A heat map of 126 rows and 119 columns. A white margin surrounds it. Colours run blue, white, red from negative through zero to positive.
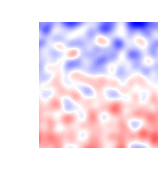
Slope: up to the bottom. Grain: smooth. Average level on the scale: 50%. Lone odd cells: none.
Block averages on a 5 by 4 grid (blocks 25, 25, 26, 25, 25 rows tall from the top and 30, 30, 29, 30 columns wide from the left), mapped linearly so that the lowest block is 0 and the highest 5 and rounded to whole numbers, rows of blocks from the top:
1 1 1 0 / 2 1 1 1 / 3 3 3 3 / 4 4 4 4 / 5 4 5 5
